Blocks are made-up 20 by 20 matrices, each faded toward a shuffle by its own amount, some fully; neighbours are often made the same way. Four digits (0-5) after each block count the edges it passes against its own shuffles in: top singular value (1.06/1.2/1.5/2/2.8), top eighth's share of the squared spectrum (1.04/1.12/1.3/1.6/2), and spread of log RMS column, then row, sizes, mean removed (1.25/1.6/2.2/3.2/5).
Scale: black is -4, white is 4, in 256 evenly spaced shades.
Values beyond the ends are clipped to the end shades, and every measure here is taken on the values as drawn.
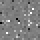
1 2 0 0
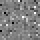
1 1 0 0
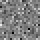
0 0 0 0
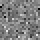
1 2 0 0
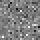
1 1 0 0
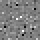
0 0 0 0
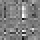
3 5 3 1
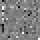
2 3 0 0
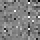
3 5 1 0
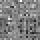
3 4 2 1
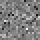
1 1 0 0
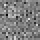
2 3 0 1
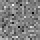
0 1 0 0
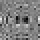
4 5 2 2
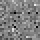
1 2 0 0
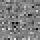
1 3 1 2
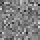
0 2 0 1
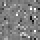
0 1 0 0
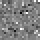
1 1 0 1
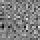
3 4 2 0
